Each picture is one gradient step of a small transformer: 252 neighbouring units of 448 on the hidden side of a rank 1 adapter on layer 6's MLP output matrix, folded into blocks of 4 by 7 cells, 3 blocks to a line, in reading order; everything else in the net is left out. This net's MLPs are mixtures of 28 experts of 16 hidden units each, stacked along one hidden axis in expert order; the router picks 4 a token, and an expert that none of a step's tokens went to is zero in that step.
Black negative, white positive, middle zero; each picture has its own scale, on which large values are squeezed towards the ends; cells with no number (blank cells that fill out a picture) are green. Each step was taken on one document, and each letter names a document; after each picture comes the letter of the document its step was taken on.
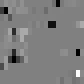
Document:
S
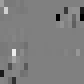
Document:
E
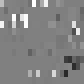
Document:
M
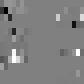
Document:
S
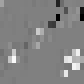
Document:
E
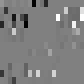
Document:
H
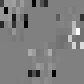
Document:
H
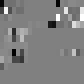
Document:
S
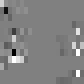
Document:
S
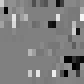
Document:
M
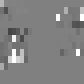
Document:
S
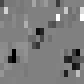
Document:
E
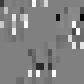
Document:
H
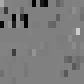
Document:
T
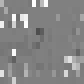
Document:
T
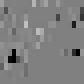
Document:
E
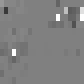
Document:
E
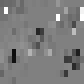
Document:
E
